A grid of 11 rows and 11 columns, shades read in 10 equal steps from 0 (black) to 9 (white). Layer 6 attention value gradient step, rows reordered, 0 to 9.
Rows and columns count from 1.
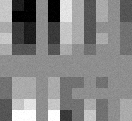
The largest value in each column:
7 9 9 5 9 8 6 7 6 5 6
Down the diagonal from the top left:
7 0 1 5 3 5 5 5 5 5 6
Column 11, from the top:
3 3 4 4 4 5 5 5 5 6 6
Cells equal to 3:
11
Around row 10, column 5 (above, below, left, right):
6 9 5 4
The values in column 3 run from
0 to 9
